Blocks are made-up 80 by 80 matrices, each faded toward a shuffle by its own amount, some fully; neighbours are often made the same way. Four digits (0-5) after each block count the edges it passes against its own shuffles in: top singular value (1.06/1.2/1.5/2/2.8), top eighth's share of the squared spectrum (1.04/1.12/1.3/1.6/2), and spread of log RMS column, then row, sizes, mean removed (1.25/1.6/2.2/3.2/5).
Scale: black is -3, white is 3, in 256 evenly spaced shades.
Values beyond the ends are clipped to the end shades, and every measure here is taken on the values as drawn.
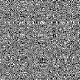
4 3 2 2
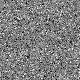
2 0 0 0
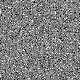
2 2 0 0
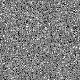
3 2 1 0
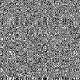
4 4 2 3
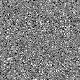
3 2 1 1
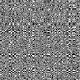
5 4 3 3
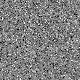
2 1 0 0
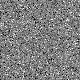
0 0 0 0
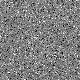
0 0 0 0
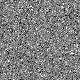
1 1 0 0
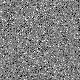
0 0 0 0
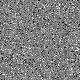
2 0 0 0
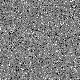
0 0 0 0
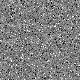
0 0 1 0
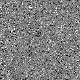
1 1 1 0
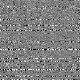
3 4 2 4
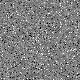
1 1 0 1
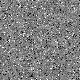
2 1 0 0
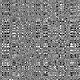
5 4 3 3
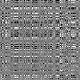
5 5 4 4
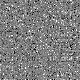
3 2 1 0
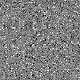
3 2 0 1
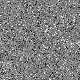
2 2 0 1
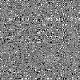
4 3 2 2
